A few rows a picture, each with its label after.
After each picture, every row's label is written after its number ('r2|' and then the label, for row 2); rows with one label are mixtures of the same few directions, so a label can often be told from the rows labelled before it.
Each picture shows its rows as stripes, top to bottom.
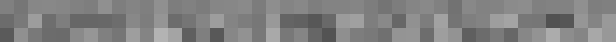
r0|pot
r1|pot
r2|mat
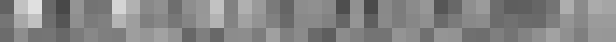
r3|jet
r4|jet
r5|mat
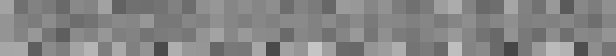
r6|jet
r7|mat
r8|jet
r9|pot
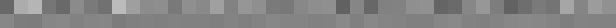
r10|jet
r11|jet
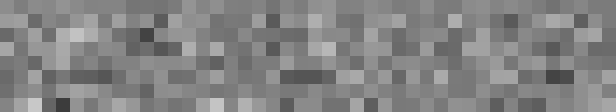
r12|mat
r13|pot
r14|mat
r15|mat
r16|jet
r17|pot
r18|mat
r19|jet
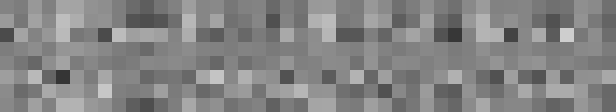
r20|mat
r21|mat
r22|jet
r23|mat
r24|jet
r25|jet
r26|pot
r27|mat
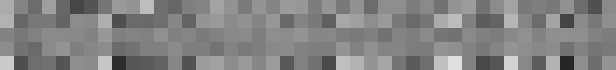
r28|mat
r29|jet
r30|pot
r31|jet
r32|jet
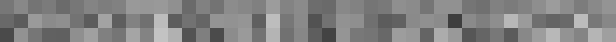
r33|mat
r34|pot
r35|mat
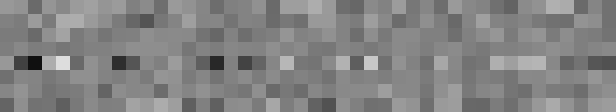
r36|pot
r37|mat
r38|jet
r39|mat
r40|jet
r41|mat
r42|pot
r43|mat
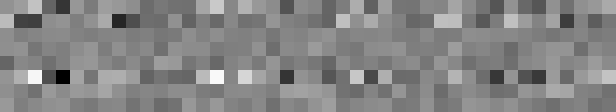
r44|jet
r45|jet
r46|mat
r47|pot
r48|mat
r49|jet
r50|pot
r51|mat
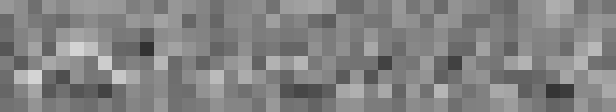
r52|pot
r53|mat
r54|mat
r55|mat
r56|pot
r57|jet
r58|pot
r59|pot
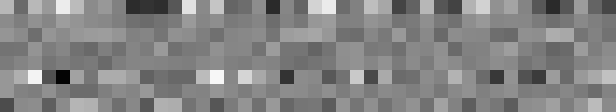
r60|mat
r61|mat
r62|pot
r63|pot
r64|pot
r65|jet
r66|mat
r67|mat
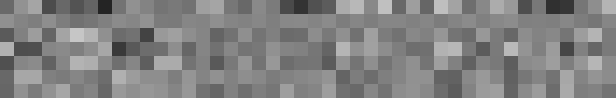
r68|pot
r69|mat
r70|mat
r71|jet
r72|mat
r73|jet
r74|jet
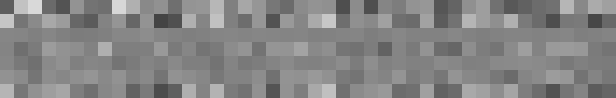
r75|jet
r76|mat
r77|mat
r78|pot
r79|jet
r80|pot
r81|mat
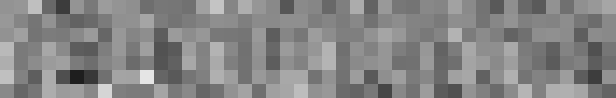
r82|jet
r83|mat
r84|pot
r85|mat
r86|mat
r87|mat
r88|pot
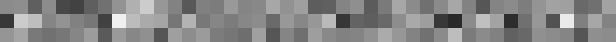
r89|mat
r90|jet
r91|pot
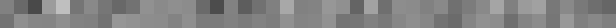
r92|jet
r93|jet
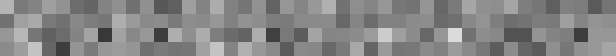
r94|mat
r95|jet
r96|pot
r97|jet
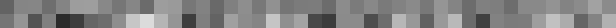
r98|mat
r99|mat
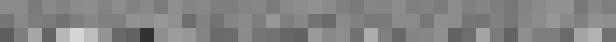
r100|pot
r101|mat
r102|mat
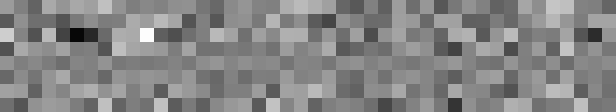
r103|pot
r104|mat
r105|mat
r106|jet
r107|jet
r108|jet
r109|pot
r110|pot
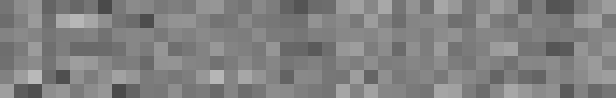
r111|pot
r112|mat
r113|pot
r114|pot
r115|mat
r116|jet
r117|jet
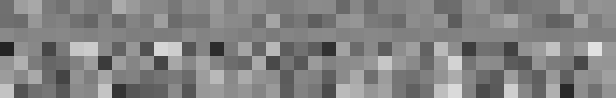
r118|jet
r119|pot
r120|mat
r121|mat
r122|pot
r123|jet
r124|jet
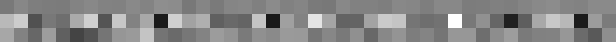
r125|mat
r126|pot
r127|mat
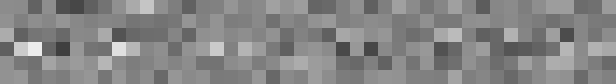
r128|mat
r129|mat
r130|jet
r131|jet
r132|pot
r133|pot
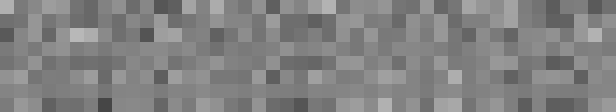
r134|mat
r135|pot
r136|mat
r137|jet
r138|pot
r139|pot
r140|pot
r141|pot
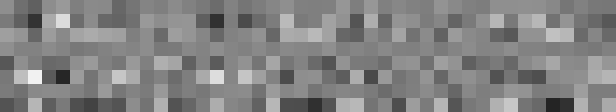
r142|jet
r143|jet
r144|pot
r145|mat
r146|mat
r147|jet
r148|pot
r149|pot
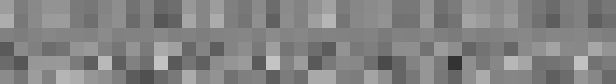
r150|mat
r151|mat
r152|pot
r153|mat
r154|pot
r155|mat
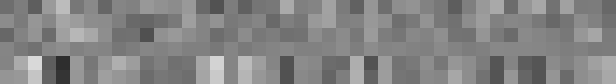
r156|jet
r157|mat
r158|mat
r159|jet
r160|jet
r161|jet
